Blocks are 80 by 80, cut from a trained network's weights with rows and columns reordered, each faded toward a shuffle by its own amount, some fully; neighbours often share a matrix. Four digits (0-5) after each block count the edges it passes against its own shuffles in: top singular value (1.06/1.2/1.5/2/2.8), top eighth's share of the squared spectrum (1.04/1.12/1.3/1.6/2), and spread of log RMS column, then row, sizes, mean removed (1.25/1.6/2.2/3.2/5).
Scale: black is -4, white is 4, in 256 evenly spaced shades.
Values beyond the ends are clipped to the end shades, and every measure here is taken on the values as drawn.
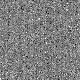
1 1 0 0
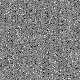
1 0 0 0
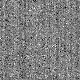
3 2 0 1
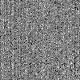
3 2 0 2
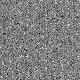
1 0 0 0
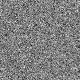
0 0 0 0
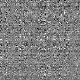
3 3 3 2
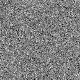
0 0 0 0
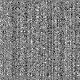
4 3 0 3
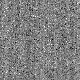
2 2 0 1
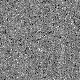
0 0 0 0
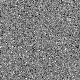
0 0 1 0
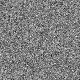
0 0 0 0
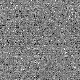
2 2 1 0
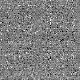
2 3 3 1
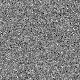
1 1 0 0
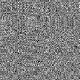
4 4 2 2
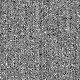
2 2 0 1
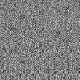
4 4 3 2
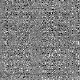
3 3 3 2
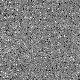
1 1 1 0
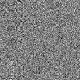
3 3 1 0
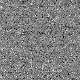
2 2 1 0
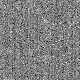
2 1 0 0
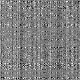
4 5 1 4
